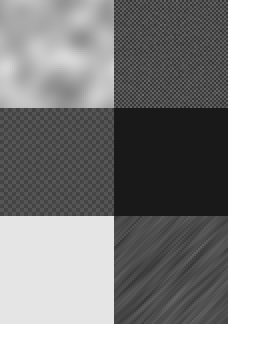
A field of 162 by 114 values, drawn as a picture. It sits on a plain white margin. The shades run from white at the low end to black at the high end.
The table splits into 3 rows of 2 panels. Panel 1,1: low, smooth. Panel 1,2: high, checkered. Panel 2,1: high, checkered, faint in contrast. Panel 2,2: very high, flat. Panel 3,1: very low, flat. Panel 3,2: high, slanting up to the right, faint in contrast.
